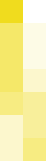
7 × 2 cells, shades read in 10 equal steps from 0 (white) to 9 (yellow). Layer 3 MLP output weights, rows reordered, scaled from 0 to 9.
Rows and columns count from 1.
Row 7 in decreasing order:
5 2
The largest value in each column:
9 5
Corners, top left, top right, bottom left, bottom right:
9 0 2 5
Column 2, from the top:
0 1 1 2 4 4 5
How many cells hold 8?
0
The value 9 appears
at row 1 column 1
